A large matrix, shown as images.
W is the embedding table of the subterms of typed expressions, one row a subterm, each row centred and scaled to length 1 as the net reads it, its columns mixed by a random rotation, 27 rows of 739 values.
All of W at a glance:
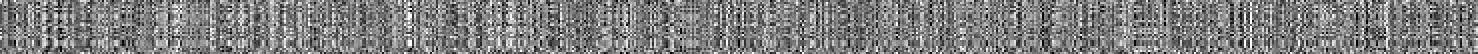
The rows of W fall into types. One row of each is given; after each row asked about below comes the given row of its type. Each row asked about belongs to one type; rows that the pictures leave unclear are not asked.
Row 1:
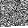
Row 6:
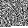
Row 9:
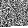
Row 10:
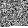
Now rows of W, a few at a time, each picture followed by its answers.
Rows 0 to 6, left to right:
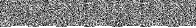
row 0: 6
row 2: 6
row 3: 6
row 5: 6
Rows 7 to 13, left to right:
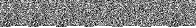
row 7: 9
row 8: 9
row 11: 6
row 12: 6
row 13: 9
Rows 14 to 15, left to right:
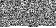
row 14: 10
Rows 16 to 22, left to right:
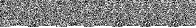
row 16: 10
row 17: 9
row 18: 1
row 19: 10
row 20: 9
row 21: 9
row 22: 9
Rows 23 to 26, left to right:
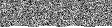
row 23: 10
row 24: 1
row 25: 10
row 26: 6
